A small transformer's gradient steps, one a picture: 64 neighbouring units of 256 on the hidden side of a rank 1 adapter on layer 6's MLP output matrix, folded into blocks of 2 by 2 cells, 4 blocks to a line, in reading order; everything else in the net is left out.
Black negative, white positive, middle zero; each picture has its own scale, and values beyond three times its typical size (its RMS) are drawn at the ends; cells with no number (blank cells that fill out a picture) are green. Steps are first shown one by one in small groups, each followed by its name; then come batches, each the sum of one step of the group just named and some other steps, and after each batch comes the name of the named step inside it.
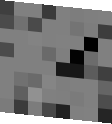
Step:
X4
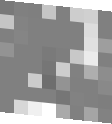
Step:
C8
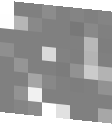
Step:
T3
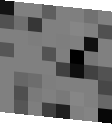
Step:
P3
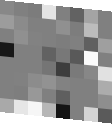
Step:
C8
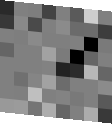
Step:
X4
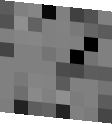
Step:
X4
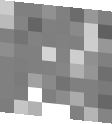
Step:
X4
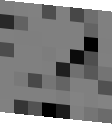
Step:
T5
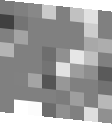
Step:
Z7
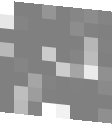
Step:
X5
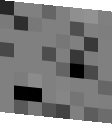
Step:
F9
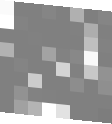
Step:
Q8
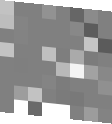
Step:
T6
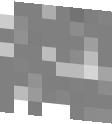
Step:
X5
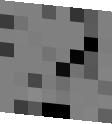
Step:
T5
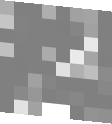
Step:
T6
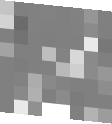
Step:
T6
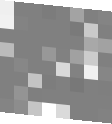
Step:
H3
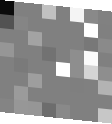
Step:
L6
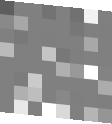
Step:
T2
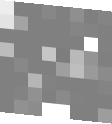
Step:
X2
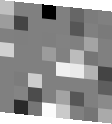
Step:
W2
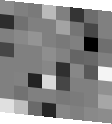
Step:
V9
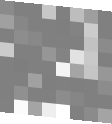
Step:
L6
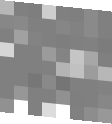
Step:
V9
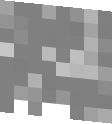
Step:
T2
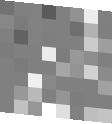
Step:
T2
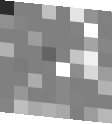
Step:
L6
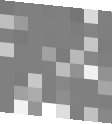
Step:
T2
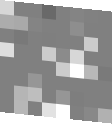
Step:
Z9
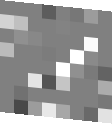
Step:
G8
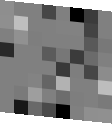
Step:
G8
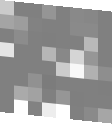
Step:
Z9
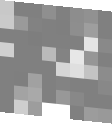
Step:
Z9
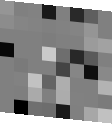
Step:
G8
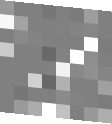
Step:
G8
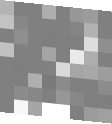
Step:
G8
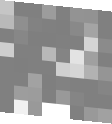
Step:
Z9
